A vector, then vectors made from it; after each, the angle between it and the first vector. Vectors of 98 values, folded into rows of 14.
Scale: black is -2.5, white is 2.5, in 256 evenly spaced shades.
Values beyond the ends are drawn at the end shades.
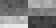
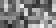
partly opposed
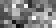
partly opposed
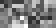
partly aligned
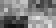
nearly opposite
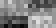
nearly opposite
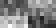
nearly parallel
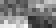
nearly parallel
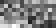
partly aligned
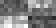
nearly parallel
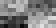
nearly opposite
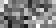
partly opposed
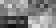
nearly opposite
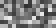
orthogonal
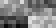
nearly opposite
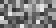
orthogonal
